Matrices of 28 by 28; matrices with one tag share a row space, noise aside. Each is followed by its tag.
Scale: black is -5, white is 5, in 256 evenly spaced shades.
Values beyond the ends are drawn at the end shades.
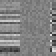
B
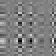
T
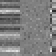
B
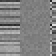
B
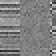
B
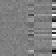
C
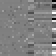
C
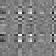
T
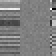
B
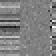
B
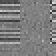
B
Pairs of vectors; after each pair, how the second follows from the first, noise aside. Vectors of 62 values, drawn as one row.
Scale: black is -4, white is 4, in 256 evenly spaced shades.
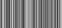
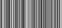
copied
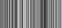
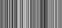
copied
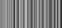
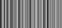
reversed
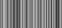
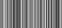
copied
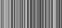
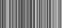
reversed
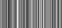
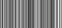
shuffled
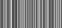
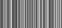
copied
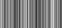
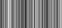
reversed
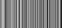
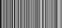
reversed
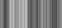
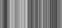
copied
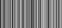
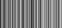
copied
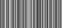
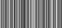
reversed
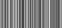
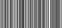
copied
